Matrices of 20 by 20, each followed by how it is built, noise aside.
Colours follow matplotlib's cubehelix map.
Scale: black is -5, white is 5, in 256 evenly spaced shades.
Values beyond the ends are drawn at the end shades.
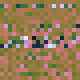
uneven rows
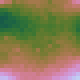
smooth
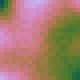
smooth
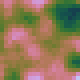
smooth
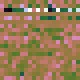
uneven rows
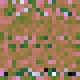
uneven rows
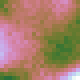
smooth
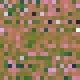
uneven rows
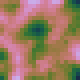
smooth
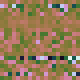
uneven rows
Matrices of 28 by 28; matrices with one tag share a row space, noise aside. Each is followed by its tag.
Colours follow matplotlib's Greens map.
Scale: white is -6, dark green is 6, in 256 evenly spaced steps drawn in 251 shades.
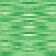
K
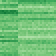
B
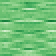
K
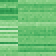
B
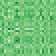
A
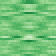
K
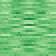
K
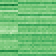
B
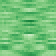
K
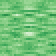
K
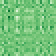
A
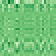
A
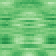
K
